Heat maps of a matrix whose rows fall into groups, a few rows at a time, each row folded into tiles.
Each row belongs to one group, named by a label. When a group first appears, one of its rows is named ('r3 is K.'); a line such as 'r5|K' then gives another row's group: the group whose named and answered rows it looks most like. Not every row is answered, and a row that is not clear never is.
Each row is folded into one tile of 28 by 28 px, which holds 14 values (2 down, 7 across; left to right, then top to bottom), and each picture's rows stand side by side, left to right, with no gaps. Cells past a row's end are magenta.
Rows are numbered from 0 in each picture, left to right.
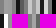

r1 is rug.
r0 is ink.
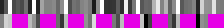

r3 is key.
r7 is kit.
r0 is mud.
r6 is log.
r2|log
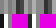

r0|ink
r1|ink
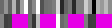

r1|log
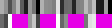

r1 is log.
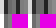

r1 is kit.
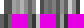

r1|log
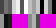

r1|rug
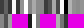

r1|ink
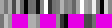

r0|rug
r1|key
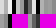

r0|rug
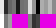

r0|kit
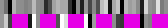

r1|ink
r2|ink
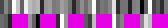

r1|rug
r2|ink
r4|kit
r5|mud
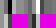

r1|log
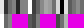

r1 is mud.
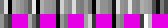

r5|ink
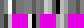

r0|log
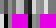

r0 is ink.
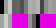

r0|mud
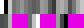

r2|rug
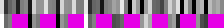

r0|kit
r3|kit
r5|mud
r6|rug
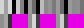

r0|rug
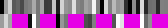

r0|mud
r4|ink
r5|kit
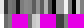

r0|kit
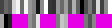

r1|key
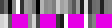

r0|key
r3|kit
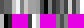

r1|ink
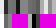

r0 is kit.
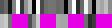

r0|key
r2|key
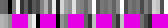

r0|key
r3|log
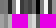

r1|key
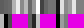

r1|log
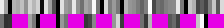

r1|rug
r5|log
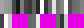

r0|ink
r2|log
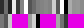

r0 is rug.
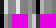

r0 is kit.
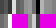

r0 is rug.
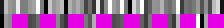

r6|log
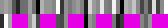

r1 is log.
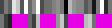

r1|log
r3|key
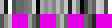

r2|rug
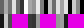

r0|ink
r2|rug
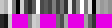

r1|mud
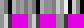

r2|rug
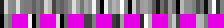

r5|ink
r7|key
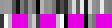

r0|ink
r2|key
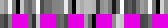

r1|log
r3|rug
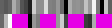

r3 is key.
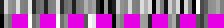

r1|kit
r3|ink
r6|rug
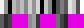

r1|rug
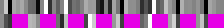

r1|key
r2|log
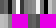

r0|key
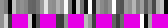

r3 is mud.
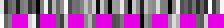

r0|kit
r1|key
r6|mud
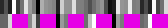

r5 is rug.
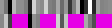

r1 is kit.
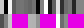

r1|key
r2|kit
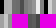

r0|mud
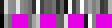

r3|ink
